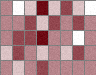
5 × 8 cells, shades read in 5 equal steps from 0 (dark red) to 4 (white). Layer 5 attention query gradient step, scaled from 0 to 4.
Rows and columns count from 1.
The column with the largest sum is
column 8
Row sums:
20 14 14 17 16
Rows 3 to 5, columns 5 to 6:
2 2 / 2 3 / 2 2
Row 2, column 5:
1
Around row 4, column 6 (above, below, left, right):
2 2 2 1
